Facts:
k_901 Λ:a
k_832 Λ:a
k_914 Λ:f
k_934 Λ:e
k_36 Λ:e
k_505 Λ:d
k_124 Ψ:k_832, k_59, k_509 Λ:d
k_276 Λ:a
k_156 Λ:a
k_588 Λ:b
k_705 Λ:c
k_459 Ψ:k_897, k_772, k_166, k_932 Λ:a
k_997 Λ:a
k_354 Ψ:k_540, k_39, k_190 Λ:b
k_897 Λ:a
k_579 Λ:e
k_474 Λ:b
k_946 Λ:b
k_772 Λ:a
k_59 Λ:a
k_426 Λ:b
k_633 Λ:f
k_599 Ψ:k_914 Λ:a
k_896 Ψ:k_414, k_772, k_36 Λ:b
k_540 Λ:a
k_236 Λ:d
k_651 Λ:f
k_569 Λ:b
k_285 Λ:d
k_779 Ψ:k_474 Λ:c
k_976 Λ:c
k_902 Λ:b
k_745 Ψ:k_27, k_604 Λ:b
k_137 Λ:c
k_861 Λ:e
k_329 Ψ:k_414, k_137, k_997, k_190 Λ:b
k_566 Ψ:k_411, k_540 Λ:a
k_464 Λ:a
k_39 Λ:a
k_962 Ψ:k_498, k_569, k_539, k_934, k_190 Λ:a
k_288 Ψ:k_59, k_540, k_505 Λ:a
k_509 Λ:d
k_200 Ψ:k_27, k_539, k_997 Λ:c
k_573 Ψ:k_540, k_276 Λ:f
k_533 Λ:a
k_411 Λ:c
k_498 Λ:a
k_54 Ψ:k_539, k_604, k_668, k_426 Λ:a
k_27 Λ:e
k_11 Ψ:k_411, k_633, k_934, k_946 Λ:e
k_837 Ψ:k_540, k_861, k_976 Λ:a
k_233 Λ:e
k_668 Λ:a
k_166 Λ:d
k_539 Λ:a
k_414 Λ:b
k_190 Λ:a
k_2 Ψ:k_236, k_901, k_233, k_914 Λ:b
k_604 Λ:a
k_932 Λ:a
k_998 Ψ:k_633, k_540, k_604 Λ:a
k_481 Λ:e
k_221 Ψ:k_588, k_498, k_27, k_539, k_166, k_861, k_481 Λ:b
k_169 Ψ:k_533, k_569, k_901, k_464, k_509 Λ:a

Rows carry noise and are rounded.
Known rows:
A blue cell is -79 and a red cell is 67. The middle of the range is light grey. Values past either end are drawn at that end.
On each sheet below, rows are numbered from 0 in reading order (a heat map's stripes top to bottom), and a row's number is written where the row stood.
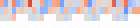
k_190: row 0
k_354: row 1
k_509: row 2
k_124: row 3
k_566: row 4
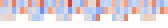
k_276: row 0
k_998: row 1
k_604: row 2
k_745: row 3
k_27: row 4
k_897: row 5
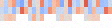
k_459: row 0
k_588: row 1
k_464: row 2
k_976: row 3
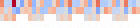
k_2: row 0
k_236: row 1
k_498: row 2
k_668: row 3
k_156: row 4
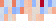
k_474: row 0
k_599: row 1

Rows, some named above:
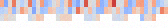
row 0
k_832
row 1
k_651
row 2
k_772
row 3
k_354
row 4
k_354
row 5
k_481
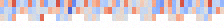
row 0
k_54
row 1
k_200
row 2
k_11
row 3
k_837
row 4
k_59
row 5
k_896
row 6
k_914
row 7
k_604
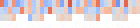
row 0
k_137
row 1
k_36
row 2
k_901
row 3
k_539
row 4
k_169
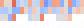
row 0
k_745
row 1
k_329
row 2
k_190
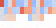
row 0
k_976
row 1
k_233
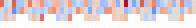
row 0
k_946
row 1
k_221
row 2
k_27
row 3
k_166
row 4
k_599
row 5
k_566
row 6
k_997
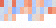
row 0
k_569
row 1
k_861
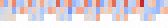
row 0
k_39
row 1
k_288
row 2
k_566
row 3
k_962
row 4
k_569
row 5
k_573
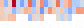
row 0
k_599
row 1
k_934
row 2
k_540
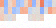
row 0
k_285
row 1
k_39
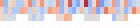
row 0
k_505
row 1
k_288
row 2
k_914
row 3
k_411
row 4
k_579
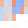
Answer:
k_414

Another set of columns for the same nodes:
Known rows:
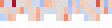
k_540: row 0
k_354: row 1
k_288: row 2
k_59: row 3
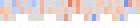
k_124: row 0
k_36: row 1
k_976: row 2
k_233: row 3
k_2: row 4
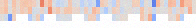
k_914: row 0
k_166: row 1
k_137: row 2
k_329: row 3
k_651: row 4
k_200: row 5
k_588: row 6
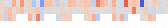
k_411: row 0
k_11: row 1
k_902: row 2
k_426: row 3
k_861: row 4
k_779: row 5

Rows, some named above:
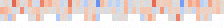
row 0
k_509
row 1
k_946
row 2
k_414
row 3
k_200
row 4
k_36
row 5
k_505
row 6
k_573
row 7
k_934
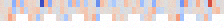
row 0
k_288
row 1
k_169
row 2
k_599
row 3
k_200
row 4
k_579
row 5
k_896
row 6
k_54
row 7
k_604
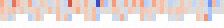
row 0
k_569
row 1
k_39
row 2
k_27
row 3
k_962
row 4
k_633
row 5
k_934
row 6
k_137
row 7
k_54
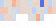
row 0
k_285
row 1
k_459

